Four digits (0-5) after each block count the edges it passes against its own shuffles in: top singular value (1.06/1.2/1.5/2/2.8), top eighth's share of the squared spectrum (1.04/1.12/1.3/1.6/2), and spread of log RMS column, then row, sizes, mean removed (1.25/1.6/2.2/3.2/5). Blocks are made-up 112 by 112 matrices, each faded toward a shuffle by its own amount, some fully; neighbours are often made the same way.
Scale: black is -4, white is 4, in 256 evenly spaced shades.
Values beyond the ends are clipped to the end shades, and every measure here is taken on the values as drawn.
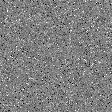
2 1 0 0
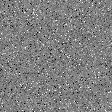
0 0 0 0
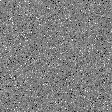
1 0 0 0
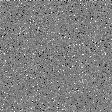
1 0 0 0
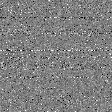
2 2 0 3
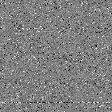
2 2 0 2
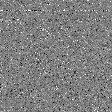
2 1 0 2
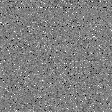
2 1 0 1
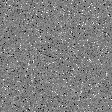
0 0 0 0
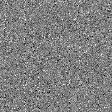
1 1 2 0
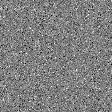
0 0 1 0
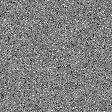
0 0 0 0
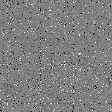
2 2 1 1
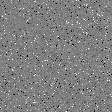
0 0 0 0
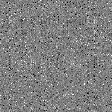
4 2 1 1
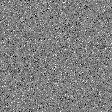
2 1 0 0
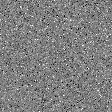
0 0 0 0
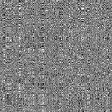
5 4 3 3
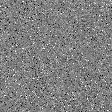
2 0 0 0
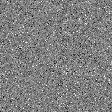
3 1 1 0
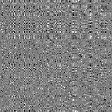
5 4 3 3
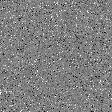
0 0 0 0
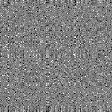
5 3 2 2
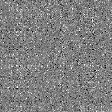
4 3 2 1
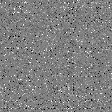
3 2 1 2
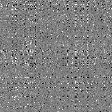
4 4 3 3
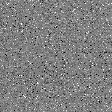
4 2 1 1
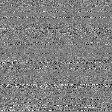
2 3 0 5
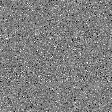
0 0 0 1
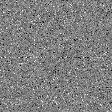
1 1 0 2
